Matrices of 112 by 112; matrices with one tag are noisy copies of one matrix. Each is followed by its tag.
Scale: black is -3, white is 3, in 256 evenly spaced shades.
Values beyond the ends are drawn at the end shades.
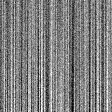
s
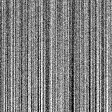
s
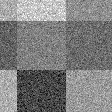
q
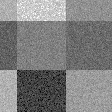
q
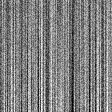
s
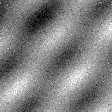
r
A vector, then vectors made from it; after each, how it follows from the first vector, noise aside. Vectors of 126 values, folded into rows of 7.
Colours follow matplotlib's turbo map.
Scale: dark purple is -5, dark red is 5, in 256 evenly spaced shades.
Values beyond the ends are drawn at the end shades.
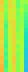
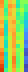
scaled up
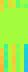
partly zeroed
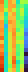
scaled up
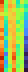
scaled up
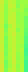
shrunk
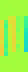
partly zeroed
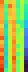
scaled up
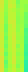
shrunk
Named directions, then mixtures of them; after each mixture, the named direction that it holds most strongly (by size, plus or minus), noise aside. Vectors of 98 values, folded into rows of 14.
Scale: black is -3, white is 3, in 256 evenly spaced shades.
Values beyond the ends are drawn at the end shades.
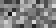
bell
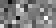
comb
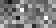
comb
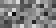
bell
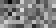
bell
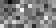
comb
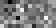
comb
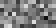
bell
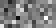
comb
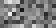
bell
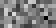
comb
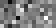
comb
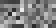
bell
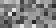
bell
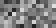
bell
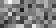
bell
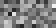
bell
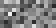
bell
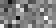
comb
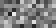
bell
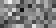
bell
